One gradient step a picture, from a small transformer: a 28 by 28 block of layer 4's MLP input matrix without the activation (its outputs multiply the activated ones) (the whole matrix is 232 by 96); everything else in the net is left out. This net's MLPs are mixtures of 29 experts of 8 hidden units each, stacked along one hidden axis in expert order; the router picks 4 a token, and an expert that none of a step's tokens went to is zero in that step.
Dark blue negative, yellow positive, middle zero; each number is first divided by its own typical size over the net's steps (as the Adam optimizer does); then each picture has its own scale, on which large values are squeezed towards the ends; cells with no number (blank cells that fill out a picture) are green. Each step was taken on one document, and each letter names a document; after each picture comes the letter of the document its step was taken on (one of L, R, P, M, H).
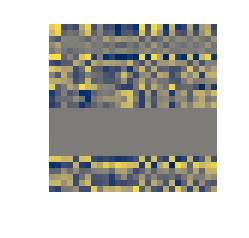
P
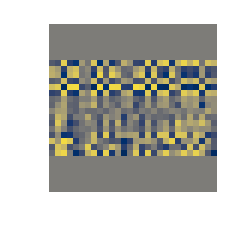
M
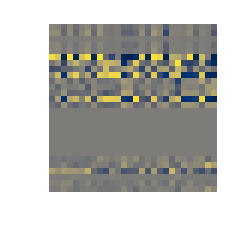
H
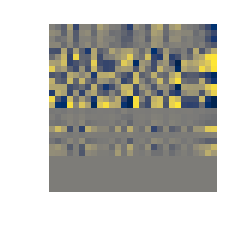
H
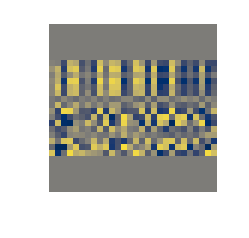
M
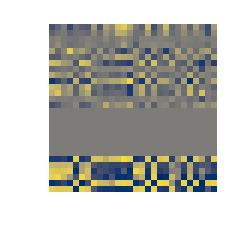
P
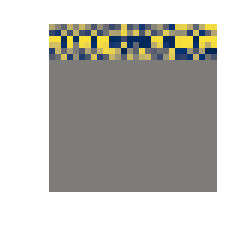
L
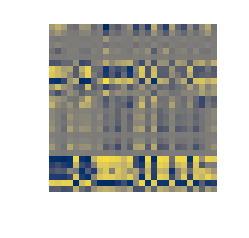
P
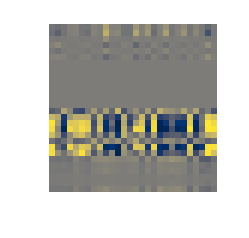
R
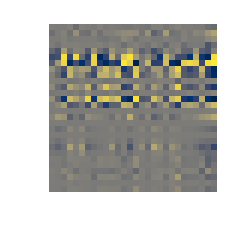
H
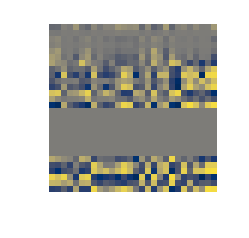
P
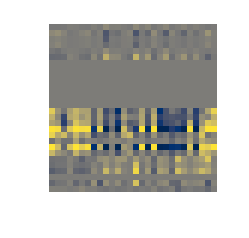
R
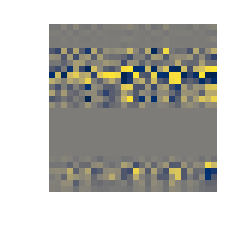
H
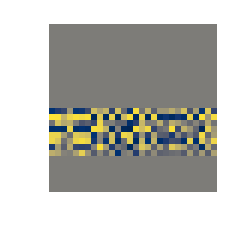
R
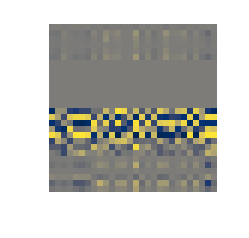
R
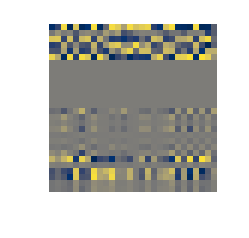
L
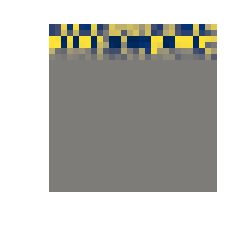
L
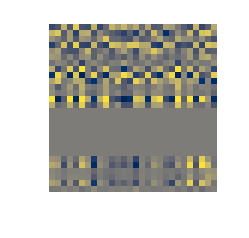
L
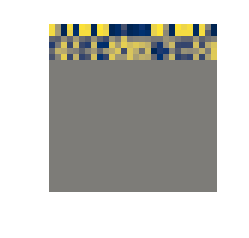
L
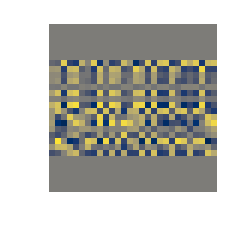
M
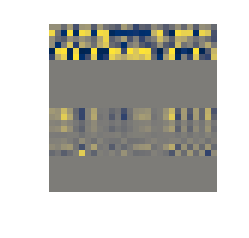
L
